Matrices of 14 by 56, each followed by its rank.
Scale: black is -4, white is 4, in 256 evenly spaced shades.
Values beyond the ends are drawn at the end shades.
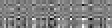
two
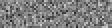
full rank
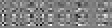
two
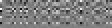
two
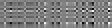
one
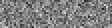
full rank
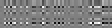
one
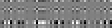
one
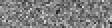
full rank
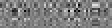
two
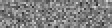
full rank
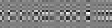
one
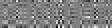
two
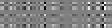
one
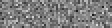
full rank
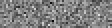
full rank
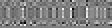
two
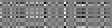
one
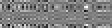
two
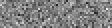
full rank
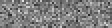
full rank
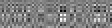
two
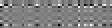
one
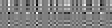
one
